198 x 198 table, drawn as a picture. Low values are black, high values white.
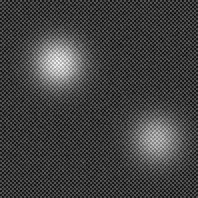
Seam: none. Odd rows or columns: none. Bumps: two.
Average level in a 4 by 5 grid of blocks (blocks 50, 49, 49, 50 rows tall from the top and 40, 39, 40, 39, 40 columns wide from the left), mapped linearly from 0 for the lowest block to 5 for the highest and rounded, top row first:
01000 | 15100 | 00022 | 00011
